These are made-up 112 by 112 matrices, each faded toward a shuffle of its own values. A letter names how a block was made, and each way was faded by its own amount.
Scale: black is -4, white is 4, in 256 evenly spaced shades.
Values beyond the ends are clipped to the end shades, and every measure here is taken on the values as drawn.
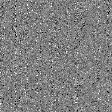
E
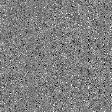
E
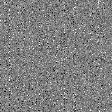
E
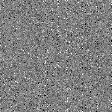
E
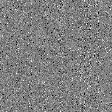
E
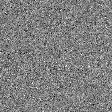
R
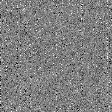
E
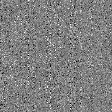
E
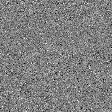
R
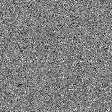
R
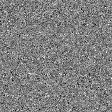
R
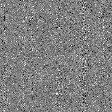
E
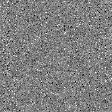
E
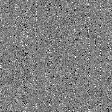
E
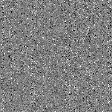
E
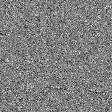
R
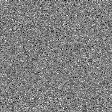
R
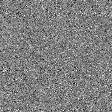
R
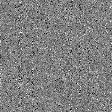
E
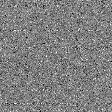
R
